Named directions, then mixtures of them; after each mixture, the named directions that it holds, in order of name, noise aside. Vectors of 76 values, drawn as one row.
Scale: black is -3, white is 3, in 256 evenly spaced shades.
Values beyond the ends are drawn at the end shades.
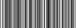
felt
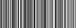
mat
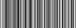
felt, mat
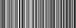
felt, mat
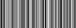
felt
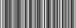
felt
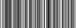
felt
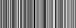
mat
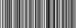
felt, mat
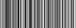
felt, mat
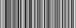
felt, mat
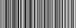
felt, mat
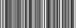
felt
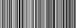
mat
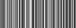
felt, mat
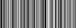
felt, mat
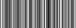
felt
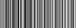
felt, mat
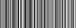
felt, mat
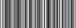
felt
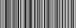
felt, mat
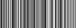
felt, mat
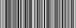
felt, mat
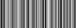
felt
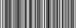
felt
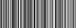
mat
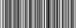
felt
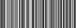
felt, mat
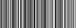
mat
